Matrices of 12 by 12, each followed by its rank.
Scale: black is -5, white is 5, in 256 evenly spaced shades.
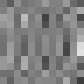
two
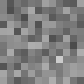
full rank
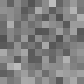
full rank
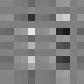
one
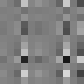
one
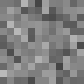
full rank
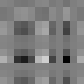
one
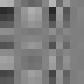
one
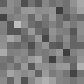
full rank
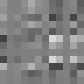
two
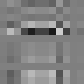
one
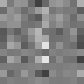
two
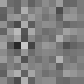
two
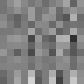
two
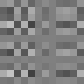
one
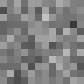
full rank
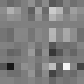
two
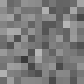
full rank
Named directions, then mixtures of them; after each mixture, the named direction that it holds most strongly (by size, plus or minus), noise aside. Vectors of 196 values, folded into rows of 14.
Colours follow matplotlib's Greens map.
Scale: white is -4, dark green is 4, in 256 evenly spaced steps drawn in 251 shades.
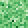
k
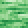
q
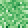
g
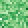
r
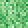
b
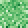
g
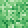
b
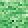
k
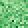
k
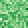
r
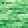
q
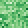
r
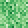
b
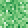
g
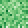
g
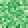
g
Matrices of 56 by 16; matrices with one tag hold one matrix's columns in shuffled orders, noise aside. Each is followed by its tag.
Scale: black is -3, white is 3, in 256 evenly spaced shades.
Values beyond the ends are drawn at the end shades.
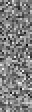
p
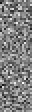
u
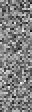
u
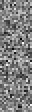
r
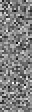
u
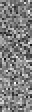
p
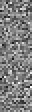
u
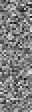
u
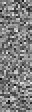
u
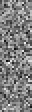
r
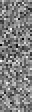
p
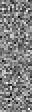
u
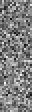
p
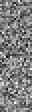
p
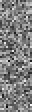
r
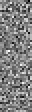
u
